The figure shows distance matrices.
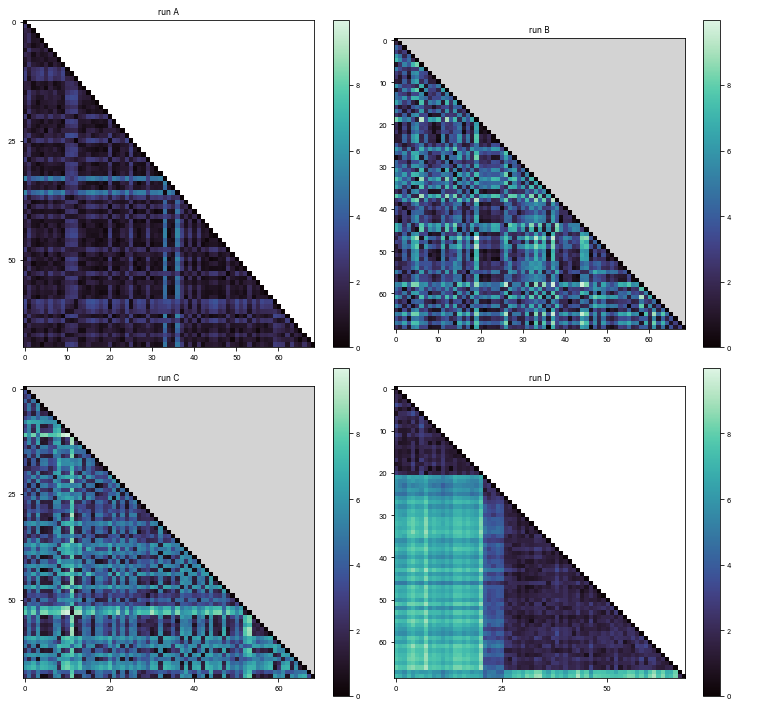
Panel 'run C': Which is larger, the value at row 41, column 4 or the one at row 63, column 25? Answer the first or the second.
the second
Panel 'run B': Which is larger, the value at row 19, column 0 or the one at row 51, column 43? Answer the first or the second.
the first
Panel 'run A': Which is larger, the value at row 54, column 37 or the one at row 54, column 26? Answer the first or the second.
the first
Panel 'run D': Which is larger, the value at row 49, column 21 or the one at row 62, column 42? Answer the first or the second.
the first
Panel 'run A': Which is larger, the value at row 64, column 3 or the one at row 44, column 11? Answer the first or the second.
the second
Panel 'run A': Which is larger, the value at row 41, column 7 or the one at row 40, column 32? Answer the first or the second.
the first
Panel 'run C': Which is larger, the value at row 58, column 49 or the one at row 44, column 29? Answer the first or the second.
the second
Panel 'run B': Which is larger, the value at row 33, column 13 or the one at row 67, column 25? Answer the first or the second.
the second
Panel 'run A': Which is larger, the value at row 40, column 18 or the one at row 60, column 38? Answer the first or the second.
the second
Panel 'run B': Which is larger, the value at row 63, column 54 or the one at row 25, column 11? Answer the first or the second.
the first
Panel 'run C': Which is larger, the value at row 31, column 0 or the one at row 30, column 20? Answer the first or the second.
the second
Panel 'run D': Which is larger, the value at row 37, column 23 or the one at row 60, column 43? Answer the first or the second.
the first
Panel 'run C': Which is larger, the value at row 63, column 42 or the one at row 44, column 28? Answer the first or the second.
the second
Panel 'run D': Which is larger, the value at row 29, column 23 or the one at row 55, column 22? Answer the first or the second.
the second
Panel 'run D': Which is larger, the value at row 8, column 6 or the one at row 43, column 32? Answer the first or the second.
the first
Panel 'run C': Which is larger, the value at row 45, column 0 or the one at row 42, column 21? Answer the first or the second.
the second
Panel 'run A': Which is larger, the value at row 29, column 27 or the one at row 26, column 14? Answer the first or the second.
the first
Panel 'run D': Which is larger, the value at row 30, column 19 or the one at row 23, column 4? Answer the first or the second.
the first
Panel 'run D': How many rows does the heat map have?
69
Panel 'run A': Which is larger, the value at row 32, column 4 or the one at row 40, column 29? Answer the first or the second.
the second
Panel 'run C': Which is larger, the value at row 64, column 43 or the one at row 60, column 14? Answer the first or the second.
the first
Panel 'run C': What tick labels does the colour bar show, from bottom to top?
0, 2, 4, 6, 8
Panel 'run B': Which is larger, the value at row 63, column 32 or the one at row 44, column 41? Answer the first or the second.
the first
